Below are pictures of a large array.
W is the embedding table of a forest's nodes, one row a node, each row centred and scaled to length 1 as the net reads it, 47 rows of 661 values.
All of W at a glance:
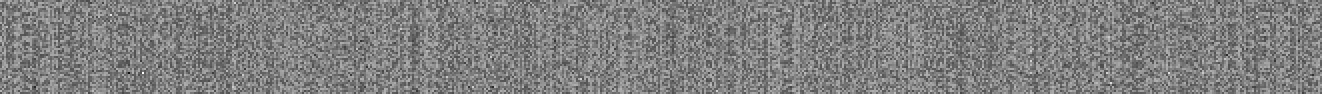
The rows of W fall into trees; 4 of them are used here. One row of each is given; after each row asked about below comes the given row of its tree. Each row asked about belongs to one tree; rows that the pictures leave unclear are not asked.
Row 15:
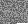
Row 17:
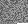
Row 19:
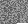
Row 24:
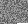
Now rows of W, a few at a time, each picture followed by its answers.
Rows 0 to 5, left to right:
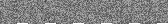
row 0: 15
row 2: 15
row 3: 24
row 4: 19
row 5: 19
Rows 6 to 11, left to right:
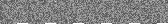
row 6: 17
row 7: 17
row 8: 19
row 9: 24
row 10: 24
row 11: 19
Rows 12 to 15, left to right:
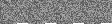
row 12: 17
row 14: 17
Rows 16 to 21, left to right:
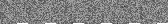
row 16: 17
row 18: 19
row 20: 15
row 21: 17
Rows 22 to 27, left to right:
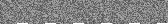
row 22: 17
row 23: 15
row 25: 19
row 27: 15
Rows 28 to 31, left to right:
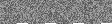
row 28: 19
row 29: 24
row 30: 17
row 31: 17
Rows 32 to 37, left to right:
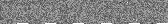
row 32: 17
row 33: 17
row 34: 19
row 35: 24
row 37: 15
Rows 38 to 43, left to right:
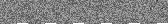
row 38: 24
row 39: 17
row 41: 15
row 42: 15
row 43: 24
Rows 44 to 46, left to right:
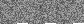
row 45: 15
